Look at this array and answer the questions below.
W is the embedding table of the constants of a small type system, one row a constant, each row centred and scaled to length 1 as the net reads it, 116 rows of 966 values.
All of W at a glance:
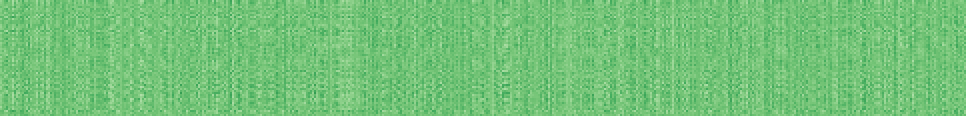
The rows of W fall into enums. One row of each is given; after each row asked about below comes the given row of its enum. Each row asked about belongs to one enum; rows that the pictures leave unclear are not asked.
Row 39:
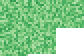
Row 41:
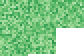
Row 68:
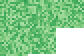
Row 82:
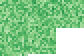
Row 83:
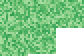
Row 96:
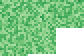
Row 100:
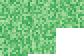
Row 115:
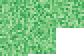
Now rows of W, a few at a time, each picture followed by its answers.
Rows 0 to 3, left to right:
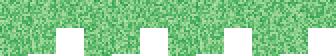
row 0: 100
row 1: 39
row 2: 100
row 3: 96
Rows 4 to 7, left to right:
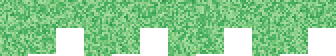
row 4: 83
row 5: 96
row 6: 68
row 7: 96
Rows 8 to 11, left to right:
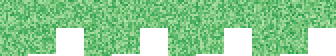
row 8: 83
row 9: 39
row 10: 100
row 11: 115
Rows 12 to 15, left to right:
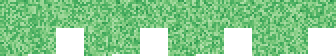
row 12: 68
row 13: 82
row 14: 39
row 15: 96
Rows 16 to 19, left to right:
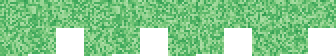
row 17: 68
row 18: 100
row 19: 83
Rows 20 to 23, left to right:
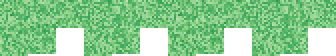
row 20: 83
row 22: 83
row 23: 68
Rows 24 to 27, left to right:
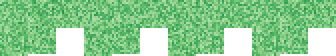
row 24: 82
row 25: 83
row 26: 39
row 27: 82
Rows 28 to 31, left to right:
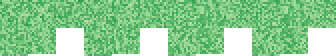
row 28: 96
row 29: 100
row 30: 68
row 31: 68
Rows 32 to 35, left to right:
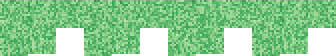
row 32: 100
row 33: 39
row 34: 68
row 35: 100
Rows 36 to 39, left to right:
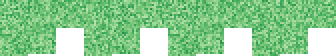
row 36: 41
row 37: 115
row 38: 41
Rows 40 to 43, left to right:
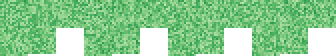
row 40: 68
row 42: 39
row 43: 82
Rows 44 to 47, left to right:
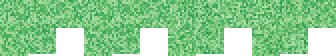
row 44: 83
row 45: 83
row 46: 115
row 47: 41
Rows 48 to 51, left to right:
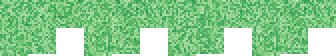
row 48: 96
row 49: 82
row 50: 68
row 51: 82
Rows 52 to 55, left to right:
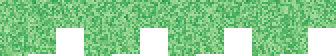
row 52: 82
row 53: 96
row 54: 96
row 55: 68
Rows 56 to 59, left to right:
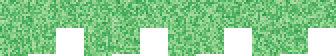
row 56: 100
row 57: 82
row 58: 96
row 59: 83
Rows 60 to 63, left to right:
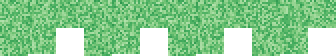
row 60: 100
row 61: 39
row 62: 100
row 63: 68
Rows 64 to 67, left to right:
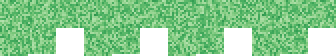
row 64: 100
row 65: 83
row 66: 68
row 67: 83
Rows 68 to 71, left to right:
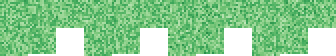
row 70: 115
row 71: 82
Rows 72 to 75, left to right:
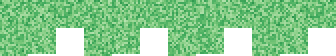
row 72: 96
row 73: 39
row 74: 68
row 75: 96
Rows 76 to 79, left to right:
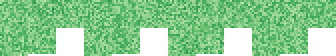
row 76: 82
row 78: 41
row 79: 96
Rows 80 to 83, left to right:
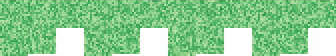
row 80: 100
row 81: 83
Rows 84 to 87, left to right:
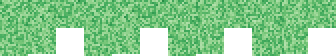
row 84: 96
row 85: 96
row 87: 100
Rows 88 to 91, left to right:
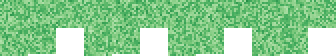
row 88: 83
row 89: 82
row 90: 96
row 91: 68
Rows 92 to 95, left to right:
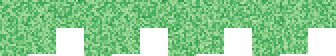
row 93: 96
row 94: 39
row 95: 100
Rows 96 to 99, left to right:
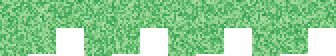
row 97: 100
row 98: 83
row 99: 83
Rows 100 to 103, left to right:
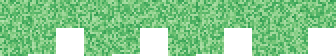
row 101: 83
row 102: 100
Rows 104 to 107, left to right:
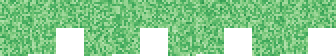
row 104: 100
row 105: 68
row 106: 82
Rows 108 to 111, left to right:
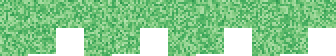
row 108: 83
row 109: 39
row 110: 68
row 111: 68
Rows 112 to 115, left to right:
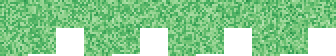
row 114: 96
